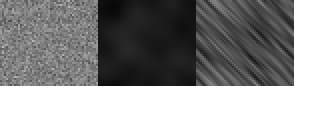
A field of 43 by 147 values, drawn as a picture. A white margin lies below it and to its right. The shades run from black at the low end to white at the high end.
It is made of 1 by 3 panels. Panel 1,1: middling, fine-grained. Panel 1,2: very low, smooth, faint in contrast. Panel 1,3: low, slanting down to the right.
